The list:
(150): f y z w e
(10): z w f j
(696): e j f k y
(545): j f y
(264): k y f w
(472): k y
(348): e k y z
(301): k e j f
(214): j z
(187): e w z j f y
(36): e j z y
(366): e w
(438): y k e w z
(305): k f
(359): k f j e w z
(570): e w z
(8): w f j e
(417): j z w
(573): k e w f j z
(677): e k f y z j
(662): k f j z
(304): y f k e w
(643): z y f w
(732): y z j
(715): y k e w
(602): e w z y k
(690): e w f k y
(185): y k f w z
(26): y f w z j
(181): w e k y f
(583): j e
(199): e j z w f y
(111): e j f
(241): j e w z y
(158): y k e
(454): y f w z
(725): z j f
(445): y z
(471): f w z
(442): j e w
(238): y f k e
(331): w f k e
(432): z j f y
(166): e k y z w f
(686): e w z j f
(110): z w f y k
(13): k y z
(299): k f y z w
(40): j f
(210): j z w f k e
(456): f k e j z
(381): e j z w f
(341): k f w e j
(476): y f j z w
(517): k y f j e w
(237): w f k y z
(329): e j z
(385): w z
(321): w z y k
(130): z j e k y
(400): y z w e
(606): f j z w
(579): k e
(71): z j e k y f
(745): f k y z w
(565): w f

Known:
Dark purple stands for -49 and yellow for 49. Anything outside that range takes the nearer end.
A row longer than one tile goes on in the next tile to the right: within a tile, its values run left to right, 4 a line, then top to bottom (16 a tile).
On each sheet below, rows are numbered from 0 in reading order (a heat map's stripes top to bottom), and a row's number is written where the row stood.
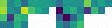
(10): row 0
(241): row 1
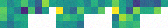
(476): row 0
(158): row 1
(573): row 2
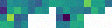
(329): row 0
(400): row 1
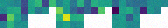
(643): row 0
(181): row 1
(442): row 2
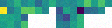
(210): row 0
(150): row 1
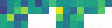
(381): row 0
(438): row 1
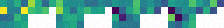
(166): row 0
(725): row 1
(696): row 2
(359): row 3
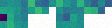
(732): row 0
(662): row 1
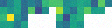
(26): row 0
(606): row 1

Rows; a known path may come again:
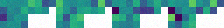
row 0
(13)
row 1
(686)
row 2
(517)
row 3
(359)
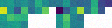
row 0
(715)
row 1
(690)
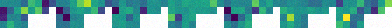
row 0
(237)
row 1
(745)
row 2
(442)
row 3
(385)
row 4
(241)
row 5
(214)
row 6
(71)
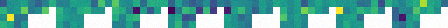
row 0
(130)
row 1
(417)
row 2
(545)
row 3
(341)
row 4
(583)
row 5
(471)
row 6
(331)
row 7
(321)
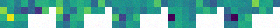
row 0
(181)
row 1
(606)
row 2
(570)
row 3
(732)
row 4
(400)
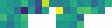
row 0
(187)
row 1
(210)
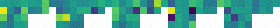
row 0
(438)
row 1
(110)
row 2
(476)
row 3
(677)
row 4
(111)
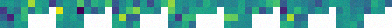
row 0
(602)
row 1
(238)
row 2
(381)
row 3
(40)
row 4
(454)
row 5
(329)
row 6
(366)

